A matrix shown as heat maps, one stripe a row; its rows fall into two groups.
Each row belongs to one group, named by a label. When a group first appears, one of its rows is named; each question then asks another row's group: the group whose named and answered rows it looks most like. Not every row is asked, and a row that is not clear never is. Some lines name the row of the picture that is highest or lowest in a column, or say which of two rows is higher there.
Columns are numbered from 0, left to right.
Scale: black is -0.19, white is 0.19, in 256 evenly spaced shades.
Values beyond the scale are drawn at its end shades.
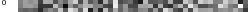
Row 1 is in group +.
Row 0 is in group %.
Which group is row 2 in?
%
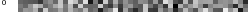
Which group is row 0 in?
%
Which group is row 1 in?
+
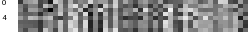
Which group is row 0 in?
+
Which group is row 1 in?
%
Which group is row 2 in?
+
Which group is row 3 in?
%
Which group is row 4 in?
%
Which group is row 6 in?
%
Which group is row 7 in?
%
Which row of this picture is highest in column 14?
0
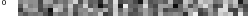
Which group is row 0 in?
%
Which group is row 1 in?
%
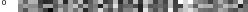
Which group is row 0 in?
+
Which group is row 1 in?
%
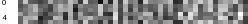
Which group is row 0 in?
%
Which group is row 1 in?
+
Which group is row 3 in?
+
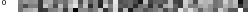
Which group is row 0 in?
%
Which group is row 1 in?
%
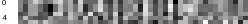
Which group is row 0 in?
+
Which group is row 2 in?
+
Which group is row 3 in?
+
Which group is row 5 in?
%
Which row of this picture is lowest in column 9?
3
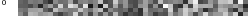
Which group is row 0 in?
+
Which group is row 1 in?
%
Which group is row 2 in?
+
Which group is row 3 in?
%
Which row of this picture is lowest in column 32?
1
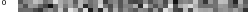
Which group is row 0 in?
+
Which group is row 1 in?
+
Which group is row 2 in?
%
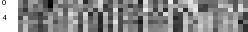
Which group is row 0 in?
+
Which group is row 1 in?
+
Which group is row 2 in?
+
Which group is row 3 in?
%
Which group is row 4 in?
%
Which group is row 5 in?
%
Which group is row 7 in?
%
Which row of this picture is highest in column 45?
2
